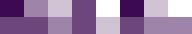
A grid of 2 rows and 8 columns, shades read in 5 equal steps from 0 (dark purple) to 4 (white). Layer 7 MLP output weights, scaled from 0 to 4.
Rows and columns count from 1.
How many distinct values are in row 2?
3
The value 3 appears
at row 1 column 3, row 1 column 7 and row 2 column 5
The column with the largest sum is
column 5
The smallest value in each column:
0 1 2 1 3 0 2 2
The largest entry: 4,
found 2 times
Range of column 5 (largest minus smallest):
1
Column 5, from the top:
4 3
